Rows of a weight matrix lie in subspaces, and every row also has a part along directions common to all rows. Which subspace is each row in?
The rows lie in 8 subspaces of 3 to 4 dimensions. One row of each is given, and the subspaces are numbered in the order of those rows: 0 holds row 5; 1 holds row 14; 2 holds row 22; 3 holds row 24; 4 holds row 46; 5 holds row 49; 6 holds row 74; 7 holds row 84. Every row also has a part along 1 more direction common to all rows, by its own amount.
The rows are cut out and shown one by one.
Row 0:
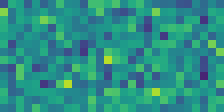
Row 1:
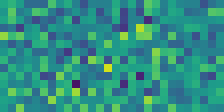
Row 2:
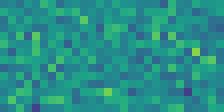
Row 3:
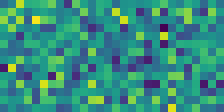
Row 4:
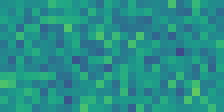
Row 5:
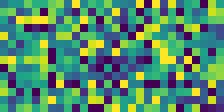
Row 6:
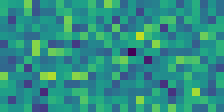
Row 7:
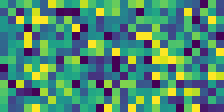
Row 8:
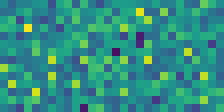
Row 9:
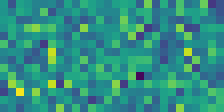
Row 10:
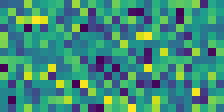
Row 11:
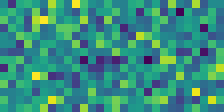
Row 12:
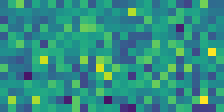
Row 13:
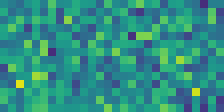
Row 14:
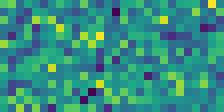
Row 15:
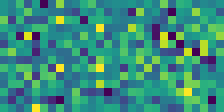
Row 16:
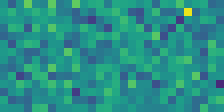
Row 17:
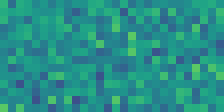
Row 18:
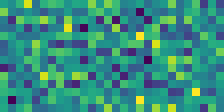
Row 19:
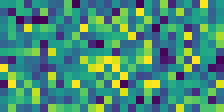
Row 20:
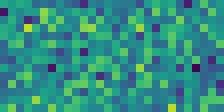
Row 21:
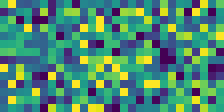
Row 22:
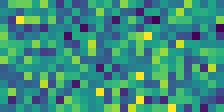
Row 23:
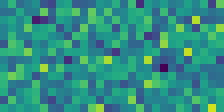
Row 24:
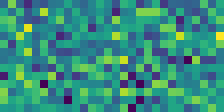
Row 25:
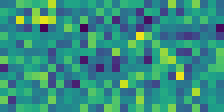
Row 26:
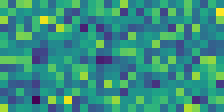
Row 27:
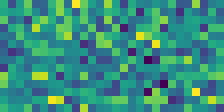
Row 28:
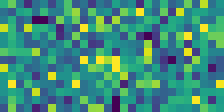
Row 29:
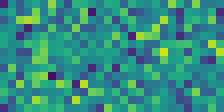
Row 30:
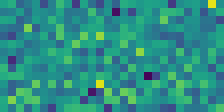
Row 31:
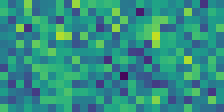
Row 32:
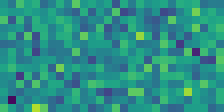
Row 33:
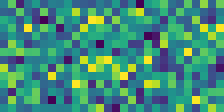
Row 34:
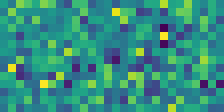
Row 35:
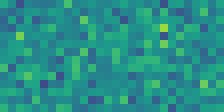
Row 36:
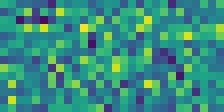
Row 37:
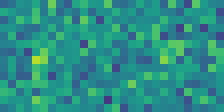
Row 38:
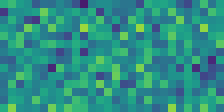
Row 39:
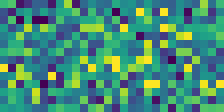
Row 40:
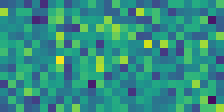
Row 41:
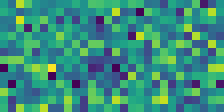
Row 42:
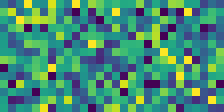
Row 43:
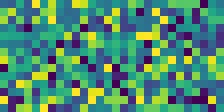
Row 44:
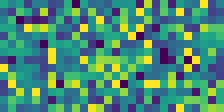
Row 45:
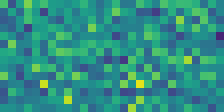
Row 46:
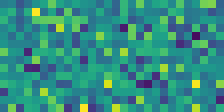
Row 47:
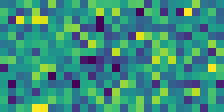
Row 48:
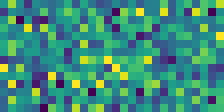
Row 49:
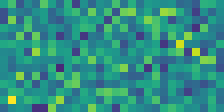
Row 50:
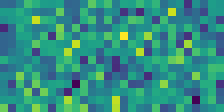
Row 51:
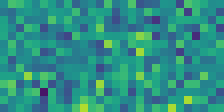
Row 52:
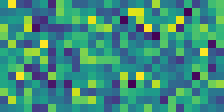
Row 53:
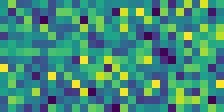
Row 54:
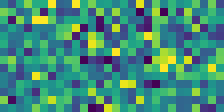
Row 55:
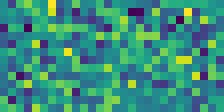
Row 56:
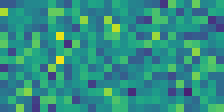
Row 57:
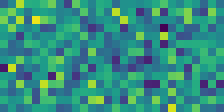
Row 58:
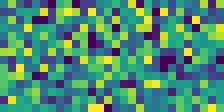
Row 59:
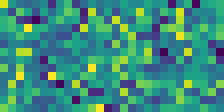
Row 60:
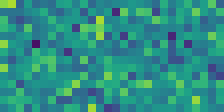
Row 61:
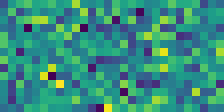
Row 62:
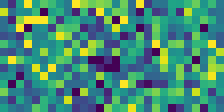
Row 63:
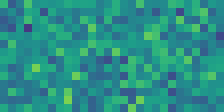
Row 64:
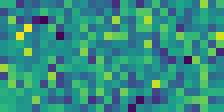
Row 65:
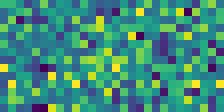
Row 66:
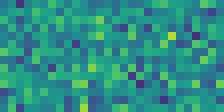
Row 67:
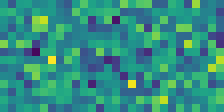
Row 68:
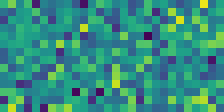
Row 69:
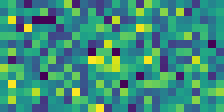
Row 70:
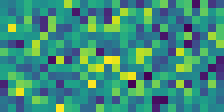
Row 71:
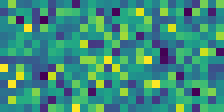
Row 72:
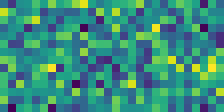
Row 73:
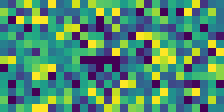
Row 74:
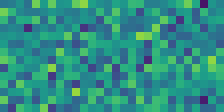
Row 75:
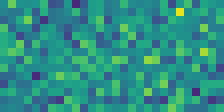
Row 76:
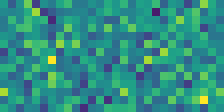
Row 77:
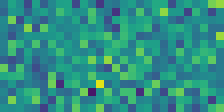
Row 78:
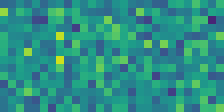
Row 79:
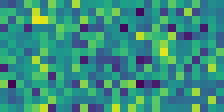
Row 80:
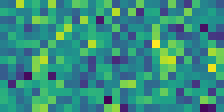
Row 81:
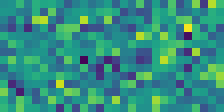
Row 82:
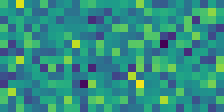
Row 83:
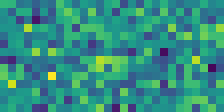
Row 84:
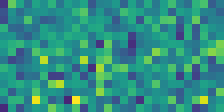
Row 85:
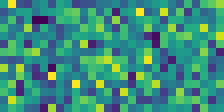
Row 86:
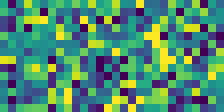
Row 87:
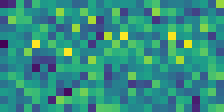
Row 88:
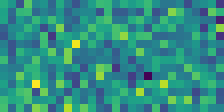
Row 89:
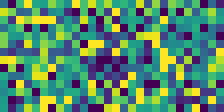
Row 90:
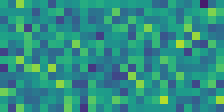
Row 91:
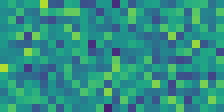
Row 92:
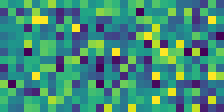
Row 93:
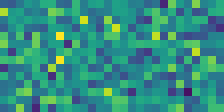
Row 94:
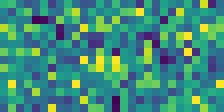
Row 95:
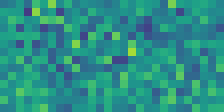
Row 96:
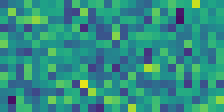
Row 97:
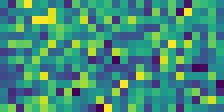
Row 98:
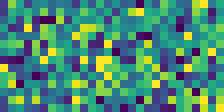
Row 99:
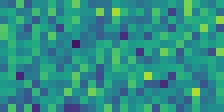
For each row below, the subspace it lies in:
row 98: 7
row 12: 7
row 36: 2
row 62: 6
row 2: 5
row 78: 5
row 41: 4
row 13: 7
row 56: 5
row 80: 7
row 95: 2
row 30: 1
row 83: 2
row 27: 2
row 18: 2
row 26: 7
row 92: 5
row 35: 3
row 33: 4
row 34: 3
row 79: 4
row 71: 1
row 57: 3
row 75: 2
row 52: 0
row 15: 5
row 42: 0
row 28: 1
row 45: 3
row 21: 1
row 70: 0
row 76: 6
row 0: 3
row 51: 2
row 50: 1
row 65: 4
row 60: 1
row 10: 7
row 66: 4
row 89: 0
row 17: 7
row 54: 4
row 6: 2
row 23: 4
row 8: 6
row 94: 1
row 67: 0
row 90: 4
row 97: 6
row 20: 6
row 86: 3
